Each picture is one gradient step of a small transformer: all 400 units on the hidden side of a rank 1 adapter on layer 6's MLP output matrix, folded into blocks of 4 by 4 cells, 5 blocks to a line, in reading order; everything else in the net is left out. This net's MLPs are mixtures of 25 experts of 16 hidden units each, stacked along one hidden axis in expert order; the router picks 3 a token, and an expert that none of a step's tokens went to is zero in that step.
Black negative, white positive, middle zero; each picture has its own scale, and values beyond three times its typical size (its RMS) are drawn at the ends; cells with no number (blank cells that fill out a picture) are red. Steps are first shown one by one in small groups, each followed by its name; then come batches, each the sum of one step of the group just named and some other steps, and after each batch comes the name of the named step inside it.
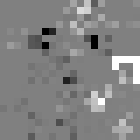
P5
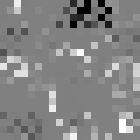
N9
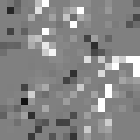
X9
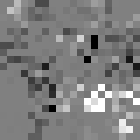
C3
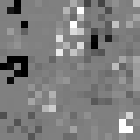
N9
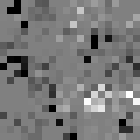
C3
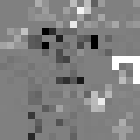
P5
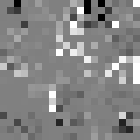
N9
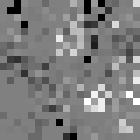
C3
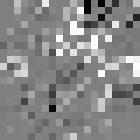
X9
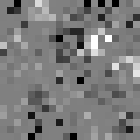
N9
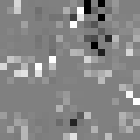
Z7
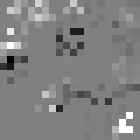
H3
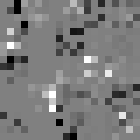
H3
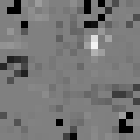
H3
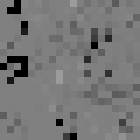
H3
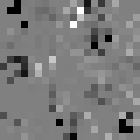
Z7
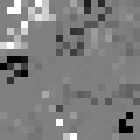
H3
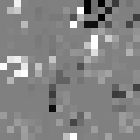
Z7
